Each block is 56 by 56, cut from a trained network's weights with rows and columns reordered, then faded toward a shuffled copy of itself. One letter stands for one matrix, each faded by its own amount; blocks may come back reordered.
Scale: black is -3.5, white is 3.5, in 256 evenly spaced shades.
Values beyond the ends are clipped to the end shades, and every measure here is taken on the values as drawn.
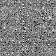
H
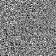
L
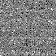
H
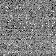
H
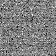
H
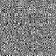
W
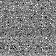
H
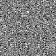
L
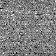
H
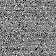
H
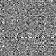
W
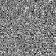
L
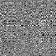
W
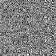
L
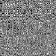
W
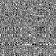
W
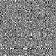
W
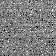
H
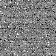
H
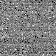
H
